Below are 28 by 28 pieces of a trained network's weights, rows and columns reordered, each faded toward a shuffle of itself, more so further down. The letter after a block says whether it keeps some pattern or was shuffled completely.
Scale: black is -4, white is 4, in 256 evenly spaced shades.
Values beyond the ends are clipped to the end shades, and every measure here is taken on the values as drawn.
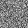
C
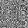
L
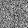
C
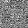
L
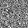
L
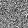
C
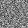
C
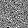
C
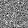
C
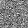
C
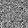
L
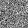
C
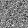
C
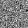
L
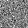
C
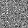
L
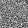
C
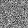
C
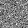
C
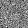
C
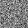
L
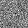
C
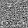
L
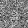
L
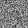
C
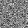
L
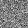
C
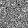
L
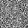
L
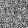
L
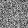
C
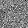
C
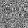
L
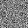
L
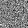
C
